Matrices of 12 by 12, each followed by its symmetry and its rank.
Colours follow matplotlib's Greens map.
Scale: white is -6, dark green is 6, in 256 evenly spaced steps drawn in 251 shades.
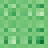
symmetric, rank one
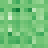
antisymmetric, rank two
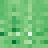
neither, rank two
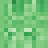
neither, rank two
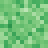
antisymmetric, full rank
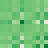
symmetric, rank one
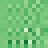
neither, rank two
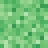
antisymmetric, full rank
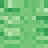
neither, rank two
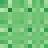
symmetric, rank one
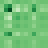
symmetric, rank one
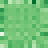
antisymmetric, rank two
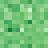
antisymmetric, rank two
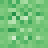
neither, rank two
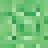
antisymmetric, rank two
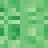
neither, rank two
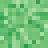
antisymmetric, full rank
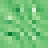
antisymmetric, rank two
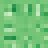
antisymmetric, rank two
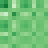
symmetric, rank one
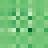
symmetric, rank one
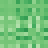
antisymmetric, rank two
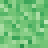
antisymmetric, full rank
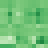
neither, rank two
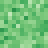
antisymmetric, full rank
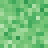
antisymmetric, full rank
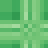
symmetric, rank one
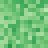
antisymmetric, full rank
